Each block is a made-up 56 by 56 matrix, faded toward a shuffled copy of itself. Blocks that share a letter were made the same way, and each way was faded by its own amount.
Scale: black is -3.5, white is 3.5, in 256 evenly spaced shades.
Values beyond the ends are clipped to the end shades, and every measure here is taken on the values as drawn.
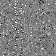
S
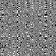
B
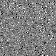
S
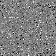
S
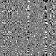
B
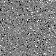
S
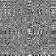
B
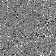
S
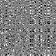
B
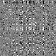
B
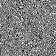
S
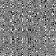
B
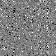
S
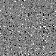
S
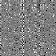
B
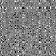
B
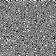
S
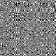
B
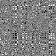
B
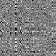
B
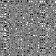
B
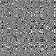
B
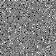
S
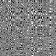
B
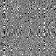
B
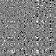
B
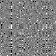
B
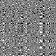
B
